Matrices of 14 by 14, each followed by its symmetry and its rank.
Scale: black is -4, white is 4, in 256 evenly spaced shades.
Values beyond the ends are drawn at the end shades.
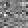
neither, rank three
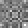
symmetric, rank three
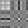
symmetric, rank one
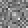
symmetric, rank three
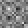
symmetric, rank three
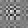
symmetric, rank one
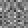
neither, rank two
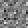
neither, rank three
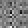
neither, rank two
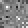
symmetric, rank three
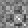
symmetric, rank three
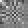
symmetric, rank three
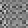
neither, rank two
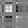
symmetric, rank one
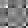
symmetric, rank one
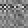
neither, rank two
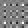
symmetric, rank one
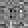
neither, rank three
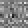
neither, rank three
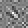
symmetric, rank three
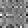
neither, rank three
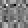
neither, rank two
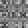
neither, rank three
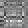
neither, rank two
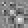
symmetric, rank three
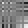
symmetric, rank one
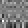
neither, rank two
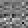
neither, rank three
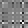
symmetric, rank one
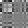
symmetric, rank one
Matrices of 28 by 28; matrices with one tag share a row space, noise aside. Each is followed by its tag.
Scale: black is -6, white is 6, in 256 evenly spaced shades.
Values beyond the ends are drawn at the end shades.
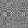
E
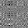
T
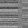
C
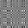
E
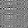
T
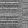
C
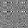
E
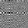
T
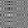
T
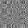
E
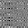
T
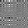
T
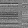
C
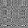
E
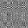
E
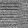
C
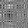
T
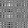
T
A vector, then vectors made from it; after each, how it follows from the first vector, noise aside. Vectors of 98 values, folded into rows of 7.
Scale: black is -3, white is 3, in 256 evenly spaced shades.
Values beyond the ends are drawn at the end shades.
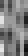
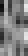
reversed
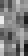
copied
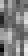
negated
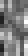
negated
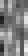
negated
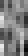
copied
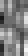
negated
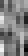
copied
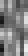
negated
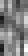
negated
